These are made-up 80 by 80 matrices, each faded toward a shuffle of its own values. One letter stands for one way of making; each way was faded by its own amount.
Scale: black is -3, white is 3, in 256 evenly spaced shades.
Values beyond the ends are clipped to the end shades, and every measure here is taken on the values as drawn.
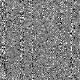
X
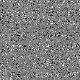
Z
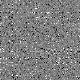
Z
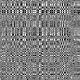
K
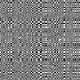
K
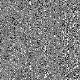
X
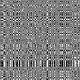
K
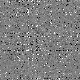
Z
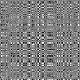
K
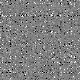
Z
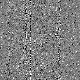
X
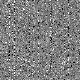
X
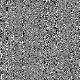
X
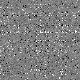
Z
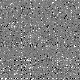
Z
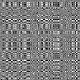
K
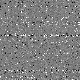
Z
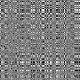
K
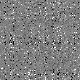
Z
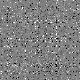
Z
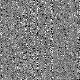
X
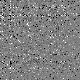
Z
